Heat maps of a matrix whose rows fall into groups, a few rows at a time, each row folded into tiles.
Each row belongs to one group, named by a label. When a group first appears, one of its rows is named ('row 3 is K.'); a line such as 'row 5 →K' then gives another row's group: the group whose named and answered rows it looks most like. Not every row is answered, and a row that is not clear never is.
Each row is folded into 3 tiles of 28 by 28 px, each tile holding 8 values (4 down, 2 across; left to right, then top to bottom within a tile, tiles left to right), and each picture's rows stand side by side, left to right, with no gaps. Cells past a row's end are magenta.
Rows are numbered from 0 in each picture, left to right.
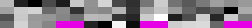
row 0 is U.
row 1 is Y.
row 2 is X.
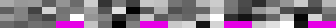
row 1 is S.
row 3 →X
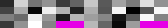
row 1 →S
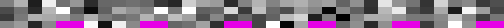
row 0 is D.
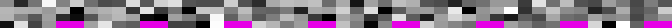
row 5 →U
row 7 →Y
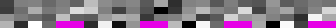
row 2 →Y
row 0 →Y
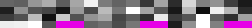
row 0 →X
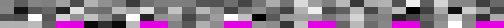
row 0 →X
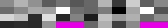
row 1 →D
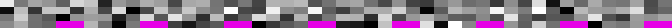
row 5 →Y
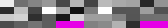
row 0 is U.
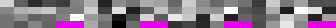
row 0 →U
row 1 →S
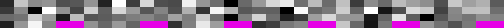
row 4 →S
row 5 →D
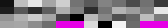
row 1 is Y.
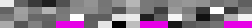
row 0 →U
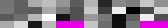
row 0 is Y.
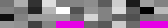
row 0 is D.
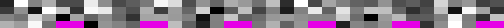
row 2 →S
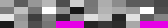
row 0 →U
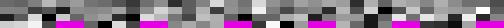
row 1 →Y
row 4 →S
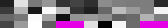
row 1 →Y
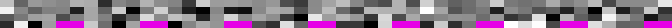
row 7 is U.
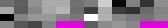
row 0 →D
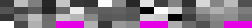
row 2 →D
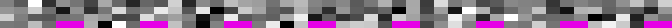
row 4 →X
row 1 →Y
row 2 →S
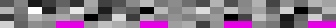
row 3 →S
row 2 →U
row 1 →X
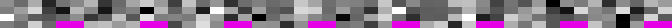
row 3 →D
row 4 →D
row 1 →X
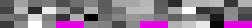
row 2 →X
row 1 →D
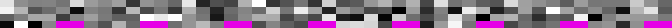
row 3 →U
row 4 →X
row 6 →U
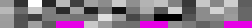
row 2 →D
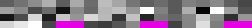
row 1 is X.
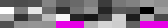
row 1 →X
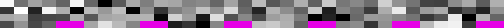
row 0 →U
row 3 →U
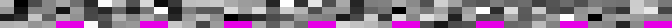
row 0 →X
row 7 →D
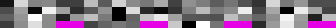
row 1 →U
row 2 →Y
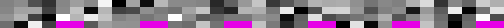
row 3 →S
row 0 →Y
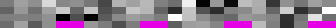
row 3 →S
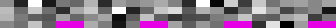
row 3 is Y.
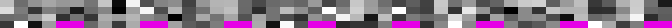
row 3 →Y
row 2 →D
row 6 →U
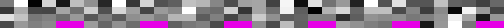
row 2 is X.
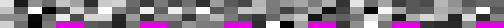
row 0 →S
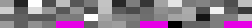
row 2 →U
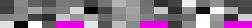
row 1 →Y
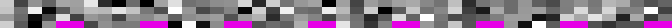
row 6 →Y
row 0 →S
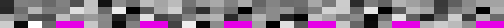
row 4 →S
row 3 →Y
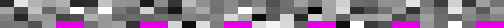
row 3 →X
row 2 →Y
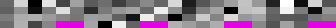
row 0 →D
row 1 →Y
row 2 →X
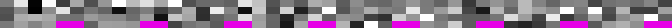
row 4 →Y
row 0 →D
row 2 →U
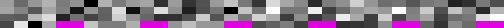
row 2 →X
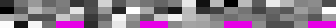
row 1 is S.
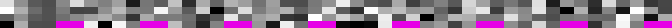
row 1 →Y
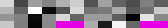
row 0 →S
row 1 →Y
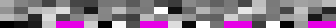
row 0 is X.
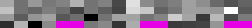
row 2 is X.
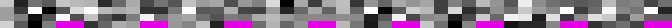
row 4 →S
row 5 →S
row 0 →S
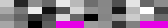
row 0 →S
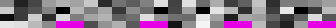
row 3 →S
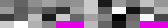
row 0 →X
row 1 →S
